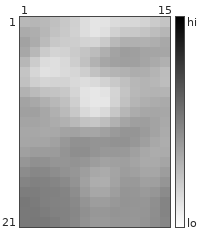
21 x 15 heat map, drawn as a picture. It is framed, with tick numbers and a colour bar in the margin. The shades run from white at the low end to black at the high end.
Slope: up to the bottom. Ninth with the highest average: bottom left. Average level on the scale: 30%.
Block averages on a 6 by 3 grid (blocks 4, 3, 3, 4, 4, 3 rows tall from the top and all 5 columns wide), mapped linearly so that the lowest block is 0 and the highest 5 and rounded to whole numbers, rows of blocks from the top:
212 | 012 | 202 | 333 | 433 | 544
